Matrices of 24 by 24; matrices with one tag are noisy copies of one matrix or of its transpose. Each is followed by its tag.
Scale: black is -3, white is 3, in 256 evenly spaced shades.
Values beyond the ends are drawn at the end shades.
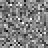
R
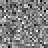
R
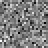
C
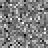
R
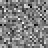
R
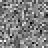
C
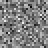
R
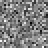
C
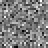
C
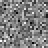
C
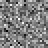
R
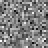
C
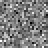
C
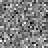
C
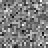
C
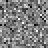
R
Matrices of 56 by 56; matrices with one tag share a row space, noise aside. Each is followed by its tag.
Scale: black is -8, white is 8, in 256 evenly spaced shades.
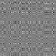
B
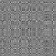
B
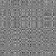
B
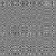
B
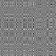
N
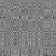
B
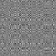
B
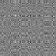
B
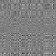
B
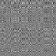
B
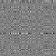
B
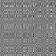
N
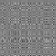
B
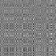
N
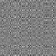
B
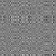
B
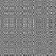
N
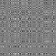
B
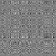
B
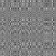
B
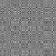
B
